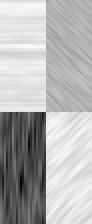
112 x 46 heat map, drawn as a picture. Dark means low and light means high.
It is made of 2 by 2 panels. Panel 1,1: very high, streaked across, faint in contrast. Panel 1,2: high, slanting down to the right, faint in contrast. Panel 2,1: low, streaked downward. Panel 2,2: very high, slanting up to the right, faint in contrast.
